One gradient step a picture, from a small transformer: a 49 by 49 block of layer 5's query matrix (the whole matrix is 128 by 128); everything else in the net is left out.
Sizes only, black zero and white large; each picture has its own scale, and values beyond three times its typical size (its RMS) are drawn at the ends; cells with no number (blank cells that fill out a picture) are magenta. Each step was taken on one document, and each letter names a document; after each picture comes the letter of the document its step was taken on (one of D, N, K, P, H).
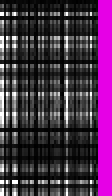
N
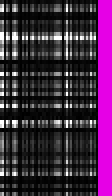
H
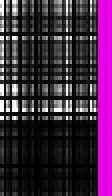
H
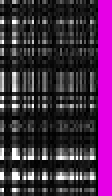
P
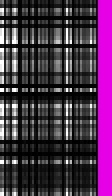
H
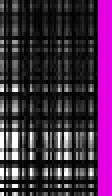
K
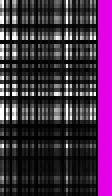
H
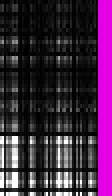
K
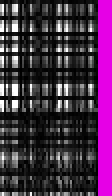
K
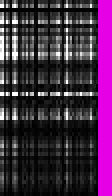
N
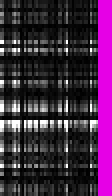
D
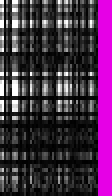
K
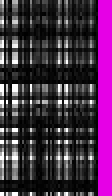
K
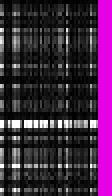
D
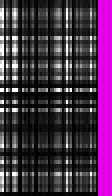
H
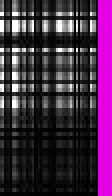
P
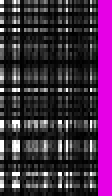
D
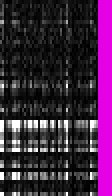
D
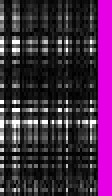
D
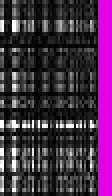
P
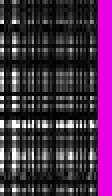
P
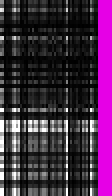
D
